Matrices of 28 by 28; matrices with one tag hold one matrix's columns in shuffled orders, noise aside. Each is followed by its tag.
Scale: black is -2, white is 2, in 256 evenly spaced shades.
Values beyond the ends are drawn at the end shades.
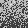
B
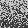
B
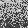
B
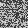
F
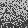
B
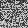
F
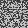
F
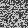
F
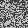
F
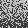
B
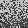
B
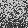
B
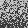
B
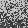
B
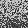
B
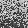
B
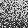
B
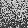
B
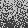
B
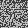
F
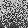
B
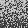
B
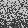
B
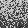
B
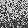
B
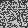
F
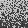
B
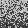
B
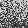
B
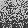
B
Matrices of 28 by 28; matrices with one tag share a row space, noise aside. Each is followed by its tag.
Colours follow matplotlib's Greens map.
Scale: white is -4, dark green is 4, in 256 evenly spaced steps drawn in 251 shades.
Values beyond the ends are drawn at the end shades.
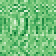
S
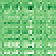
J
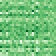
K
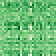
J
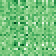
S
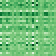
K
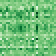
K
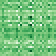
J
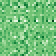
S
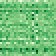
K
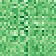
S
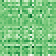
J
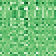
S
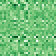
S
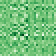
S
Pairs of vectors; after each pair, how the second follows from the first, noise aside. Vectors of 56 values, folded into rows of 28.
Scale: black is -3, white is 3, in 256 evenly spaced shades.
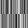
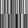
sign-scrambled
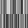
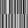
sign-scrambled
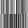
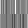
partly zeroed
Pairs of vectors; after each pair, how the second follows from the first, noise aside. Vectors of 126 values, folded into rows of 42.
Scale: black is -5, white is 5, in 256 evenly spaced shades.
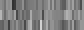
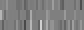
partly zeroed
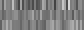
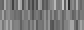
sign-scrambled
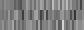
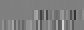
partly zeroed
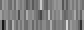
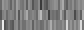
sign-scrambled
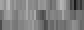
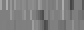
partly zeroed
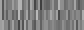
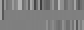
partly zeroed
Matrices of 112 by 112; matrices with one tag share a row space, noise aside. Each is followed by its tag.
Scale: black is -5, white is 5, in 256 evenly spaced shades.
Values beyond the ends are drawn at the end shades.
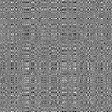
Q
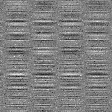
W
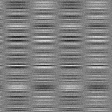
W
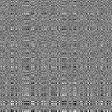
Q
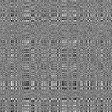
Q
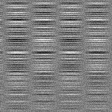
W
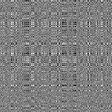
Q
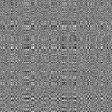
Q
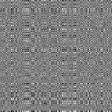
Q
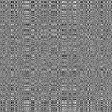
Q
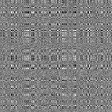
Q
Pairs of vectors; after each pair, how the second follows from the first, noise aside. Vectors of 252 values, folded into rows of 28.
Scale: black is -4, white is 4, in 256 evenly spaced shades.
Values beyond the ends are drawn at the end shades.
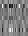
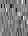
shuffled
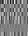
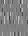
partly zeroed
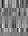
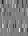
partly zeroed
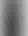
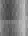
wrapped around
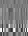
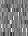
shuffled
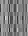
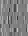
partly zeroed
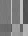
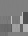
partly zeroed
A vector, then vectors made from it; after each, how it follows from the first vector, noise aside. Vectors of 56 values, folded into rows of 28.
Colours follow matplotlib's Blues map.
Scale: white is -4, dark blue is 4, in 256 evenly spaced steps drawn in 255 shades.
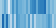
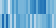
copied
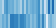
reversed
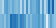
reversed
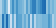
copied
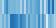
reversed
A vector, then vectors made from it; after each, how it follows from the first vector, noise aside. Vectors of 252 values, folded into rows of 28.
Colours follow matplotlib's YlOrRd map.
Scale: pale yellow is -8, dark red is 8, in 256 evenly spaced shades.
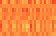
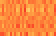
reversed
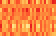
scaled up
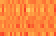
reversed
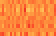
reversed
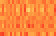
reversed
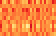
scaled up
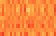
reversed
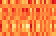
scaled up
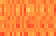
reversed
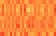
reversed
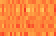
reversed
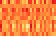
scaled up
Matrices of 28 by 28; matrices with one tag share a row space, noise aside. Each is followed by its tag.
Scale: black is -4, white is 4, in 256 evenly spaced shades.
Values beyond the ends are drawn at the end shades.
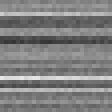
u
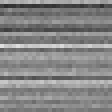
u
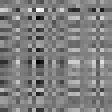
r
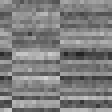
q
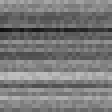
u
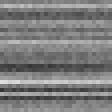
u
